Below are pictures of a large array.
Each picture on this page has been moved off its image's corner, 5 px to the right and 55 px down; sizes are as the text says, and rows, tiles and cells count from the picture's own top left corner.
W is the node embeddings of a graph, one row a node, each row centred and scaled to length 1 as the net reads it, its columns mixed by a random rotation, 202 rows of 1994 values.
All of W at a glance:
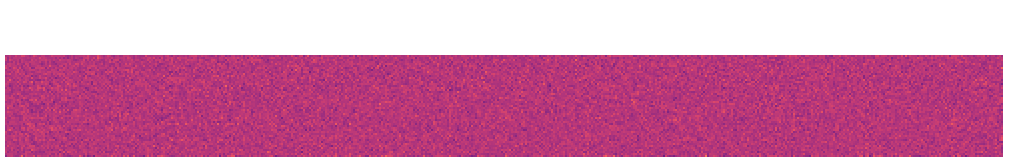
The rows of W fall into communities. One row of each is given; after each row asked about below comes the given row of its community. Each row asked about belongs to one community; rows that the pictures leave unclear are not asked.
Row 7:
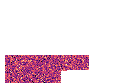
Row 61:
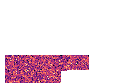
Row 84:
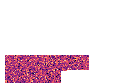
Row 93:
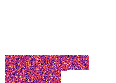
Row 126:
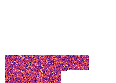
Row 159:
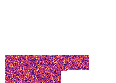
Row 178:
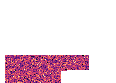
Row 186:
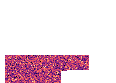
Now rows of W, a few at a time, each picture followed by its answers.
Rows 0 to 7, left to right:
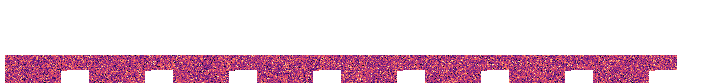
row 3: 186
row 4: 93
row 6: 126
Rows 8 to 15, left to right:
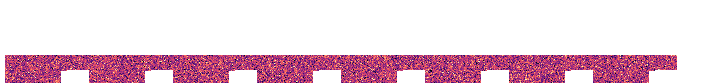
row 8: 84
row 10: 186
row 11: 7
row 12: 61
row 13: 186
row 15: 126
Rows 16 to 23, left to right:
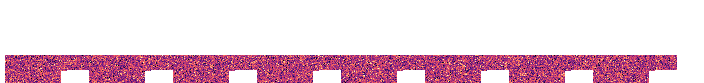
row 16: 178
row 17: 159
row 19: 61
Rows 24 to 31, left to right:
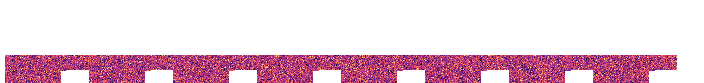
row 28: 93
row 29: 178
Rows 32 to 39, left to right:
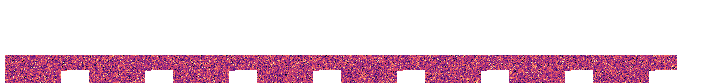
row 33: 61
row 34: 126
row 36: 61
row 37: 178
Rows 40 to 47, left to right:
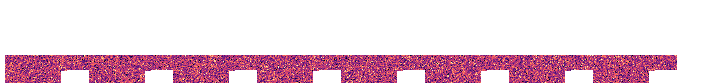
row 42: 178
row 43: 93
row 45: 7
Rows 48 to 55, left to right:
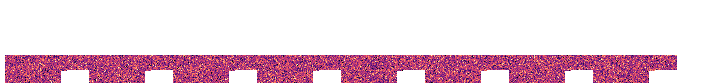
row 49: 186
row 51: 178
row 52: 159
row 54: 7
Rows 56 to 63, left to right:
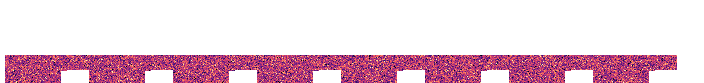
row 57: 178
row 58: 7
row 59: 7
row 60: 126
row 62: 84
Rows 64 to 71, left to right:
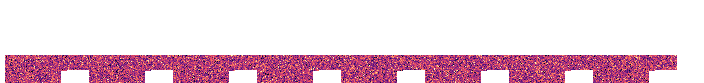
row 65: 159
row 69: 159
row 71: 7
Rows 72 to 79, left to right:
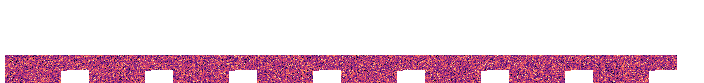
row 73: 178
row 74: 61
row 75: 84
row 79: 61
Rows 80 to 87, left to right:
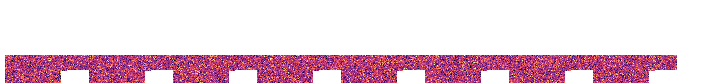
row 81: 7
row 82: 178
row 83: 126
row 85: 159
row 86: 186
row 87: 7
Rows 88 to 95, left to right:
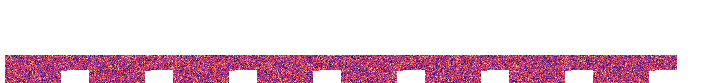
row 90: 84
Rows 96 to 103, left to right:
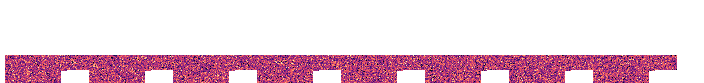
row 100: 93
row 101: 186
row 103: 178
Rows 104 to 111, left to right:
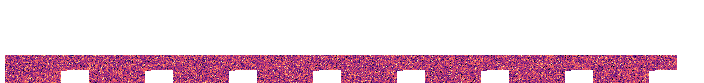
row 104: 7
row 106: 159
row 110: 178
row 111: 126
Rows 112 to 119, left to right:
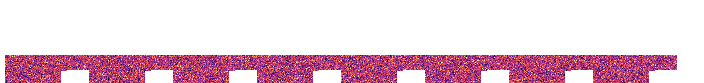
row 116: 178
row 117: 159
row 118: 186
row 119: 126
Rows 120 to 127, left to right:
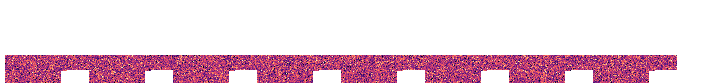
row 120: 186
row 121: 178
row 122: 61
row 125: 159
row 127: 7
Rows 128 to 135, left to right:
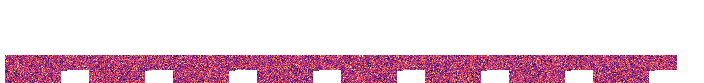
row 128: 7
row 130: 126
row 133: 186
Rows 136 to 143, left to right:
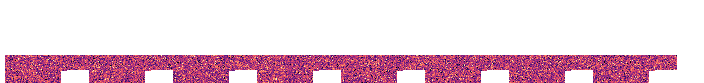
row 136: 126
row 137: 93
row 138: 178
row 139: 93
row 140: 178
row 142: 159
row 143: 61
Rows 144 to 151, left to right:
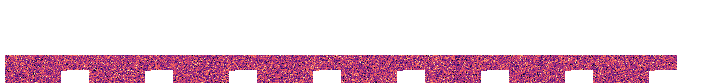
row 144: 159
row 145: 186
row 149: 159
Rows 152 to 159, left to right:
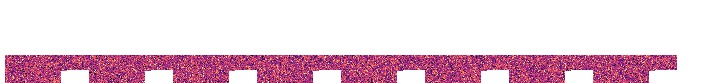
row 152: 84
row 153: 7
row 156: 126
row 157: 61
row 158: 186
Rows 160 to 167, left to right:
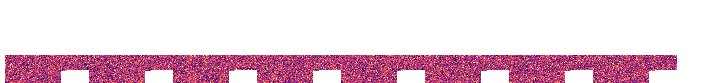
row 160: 93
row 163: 93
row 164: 186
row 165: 159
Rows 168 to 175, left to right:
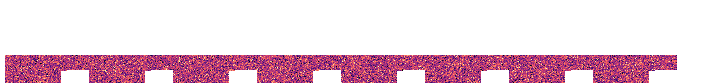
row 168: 159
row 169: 126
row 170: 7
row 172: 159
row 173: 178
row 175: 186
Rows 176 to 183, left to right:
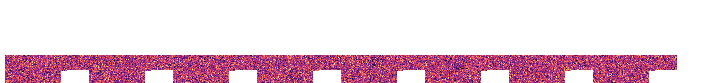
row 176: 186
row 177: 93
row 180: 159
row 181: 159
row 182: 7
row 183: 61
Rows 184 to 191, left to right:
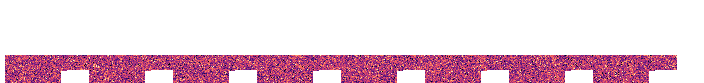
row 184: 93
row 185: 93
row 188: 126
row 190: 61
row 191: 7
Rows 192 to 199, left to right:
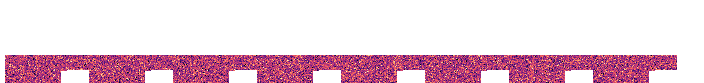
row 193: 178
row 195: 178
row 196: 93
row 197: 159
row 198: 178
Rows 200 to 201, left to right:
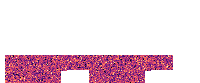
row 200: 93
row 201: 159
